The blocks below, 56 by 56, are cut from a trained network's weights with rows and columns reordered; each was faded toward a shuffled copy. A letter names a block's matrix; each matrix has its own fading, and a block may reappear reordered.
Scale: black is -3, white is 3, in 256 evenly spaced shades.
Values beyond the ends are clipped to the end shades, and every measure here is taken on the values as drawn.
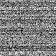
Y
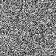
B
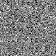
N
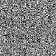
N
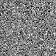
N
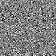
N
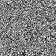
B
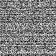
Y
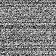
Y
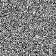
B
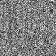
B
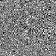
N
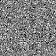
N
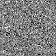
N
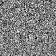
B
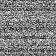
Y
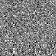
N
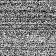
Y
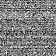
Y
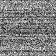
Y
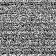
Y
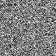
B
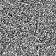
B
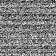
Y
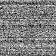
Y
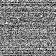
Y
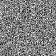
B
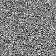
B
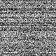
Y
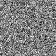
B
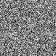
B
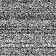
Y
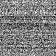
Y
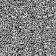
N
